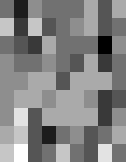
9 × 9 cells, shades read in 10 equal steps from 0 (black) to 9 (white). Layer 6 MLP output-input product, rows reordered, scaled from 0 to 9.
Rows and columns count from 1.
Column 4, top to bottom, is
4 3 6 5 6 5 6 1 4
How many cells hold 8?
2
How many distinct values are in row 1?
5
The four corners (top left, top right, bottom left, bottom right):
4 6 7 4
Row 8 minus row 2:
-1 5 -4 -2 0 0 -3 1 2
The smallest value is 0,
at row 3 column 8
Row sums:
37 41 32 37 47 44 47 39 49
